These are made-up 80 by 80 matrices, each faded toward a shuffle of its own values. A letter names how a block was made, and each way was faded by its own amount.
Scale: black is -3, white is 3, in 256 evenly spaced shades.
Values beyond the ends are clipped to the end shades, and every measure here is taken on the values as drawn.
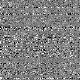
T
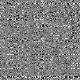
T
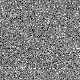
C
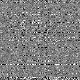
T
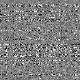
T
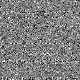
C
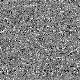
C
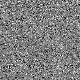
C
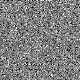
C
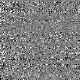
T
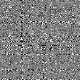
T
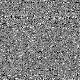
C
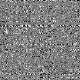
T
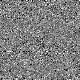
C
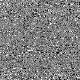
C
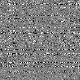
T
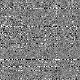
T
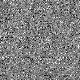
C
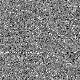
C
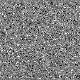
C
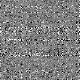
T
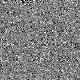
C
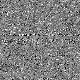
C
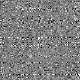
T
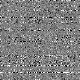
T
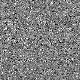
C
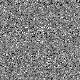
C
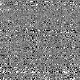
T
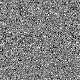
C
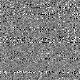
T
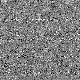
C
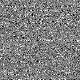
C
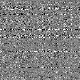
T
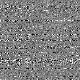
T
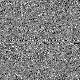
C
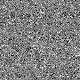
C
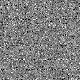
C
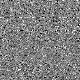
C
